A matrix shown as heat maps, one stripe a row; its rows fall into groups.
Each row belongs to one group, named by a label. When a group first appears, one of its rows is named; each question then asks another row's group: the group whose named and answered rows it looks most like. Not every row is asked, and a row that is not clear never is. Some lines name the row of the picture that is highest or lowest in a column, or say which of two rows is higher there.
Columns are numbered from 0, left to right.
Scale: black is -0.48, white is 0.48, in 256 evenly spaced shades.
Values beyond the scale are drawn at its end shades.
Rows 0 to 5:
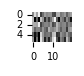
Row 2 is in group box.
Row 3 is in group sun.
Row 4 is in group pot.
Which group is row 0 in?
box
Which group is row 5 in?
pot
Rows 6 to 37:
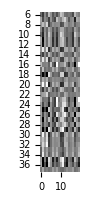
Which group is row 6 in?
pot
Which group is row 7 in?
sun
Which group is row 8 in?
box
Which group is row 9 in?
pot
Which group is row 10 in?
pot
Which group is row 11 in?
pot
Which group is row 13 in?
box
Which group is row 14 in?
pot
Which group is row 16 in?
sun
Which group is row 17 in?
box
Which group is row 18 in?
pot
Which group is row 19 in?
box
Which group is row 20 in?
box
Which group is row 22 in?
box
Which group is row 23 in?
sun
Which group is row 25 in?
pot
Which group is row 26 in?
sun
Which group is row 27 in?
pot
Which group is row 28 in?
sun
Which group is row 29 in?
pot
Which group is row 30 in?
box
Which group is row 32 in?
box
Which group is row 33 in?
box
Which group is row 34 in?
box
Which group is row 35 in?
pot
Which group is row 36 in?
pot
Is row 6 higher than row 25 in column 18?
Yes
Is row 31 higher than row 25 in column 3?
Yes
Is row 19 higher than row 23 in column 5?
No
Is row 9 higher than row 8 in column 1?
No
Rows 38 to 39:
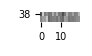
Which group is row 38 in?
box
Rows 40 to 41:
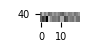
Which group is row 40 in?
box
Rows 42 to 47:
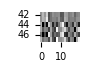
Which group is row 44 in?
pot
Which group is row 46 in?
pot
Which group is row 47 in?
sun
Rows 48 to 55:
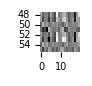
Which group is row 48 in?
sun
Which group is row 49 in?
sun
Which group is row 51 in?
pot
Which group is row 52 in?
sun
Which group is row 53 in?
sun
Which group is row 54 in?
box
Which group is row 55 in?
pot
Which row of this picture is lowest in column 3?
51
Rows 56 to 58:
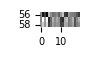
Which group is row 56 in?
pot
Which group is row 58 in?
box
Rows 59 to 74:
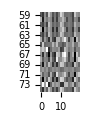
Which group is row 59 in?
pot
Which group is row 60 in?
pot
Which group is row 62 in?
pot
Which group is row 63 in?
pot
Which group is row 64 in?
sun
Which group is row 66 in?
box
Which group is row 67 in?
sun
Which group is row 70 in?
box
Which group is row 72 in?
pot
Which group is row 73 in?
box
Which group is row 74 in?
pot
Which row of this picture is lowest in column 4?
67
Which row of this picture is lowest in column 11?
73
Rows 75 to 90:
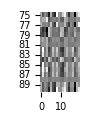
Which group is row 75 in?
sun
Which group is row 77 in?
sun
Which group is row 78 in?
pot
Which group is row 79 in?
pot
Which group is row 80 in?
box
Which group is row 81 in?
box
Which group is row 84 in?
pot
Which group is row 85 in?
box
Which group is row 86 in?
box
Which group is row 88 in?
box
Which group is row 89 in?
sun
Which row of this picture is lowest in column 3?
78
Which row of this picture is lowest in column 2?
78
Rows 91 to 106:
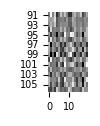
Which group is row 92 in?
box
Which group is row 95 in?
sun
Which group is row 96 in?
box
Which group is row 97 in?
pot
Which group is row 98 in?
sun
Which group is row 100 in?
box
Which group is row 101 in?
sun
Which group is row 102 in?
box
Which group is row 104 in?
sun
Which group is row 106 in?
pot
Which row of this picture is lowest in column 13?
99
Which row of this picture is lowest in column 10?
91
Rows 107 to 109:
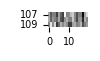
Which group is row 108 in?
sun
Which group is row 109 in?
box
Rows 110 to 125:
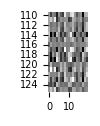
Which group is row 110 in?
sun
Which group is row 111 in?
box
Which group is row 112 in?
sun
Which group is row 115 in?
sun
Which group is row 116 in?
box
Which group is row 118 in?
pot
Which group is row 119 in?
pot
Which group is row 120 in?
box
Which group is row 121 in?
box
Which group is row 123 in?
sun
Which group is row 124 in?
pot
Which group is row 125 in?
box
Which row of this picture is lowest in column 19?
114
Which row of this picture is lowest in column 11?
121
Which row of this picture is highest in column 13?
121
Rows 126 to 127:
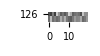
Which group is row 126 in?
pot
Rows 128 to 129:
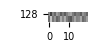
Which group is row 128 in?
pot
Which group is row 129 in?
box
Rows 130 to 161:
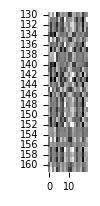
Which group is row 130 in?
box
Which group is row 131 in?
sun
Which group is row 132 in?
sun
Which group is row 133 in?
sun
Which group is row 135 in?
box
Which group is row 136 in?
sun
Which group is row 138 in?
box
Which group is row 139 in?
box
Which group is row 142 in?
sun
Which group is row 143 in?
pot
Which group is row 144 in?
sun
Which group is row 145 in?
box
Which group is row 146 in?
pot
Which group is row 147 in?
sun
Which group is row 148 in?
sun
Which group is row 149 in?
sun
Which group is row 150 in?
sun
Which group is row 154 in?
box
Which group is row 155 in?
box
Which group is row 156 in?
box
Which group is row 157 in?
sun
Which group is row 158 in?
sun
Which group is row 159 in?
sun
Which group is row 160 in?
box
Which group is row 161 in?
box
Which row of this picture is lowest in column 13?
143
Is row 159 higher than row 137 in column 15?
Yes
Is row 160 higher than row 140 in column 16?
Yes
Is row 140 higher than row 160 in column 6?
No
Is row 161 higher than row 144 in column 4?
No
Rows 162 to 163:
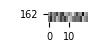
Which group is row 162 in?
sun
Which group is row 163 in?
pot
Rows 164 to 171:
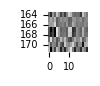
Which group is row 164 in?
pot
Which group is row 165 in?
box
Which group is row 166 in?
box
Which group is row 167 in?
pot
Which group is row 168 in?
pot
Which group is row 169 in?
box
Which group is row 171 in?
pot
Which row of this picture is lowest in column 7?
170
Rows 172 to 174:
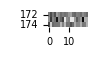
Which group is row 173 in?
sun
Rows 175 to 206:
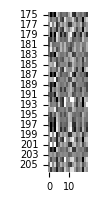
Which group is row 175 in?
pot
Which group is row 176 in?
sun
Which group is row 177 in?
box
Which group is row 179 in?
pot
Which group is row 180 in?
pot
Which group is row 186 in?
sun
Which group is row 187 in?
pot
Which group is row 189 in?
pot
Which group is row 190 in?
pot
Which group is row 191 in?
pot
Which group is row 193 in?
sun
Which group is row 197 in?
pot
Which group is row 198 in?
pot
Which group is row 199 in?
box
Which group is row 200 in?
sun
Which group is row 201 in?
box
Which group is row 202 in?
pot
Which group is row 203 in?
box
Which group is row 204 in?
sun
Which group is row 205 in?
box
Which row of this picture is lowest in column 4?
192
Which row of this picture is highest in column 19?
193
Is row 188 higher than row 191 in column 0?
Yes
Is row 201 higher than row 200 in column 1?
Yes
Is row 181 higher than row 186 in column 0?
No
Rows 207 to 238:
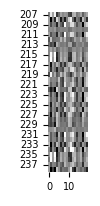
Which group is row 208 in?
pot
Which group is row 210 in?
box
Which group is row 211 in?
sun
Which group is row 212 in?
box
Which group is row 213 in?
pot
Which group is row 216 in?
box
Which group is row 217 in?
pot
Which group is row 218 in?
sun
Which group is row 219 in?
box
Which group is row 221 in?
sun
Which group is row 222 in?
pot
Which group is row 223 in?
sun
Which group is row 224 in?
sun
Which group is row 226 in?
sun
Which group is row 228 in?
pot
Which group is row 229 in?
pot
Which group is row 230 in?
box
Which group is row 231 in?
sun
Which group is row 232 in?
sun
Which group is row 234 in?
sun
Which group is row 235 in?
box
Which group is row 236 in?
box
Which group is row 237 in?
sun
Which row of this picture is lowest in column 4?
234
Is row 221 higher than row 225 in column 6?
Yes
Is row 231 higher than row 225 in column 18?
Yes
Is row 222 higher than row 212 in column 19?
No
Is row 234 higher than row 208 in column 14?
No
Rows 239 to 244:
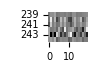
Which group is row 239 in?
box
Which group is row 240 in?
box
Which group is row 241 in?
box
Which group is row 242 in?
sun
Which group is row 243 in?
pot
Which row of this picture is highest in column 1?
240
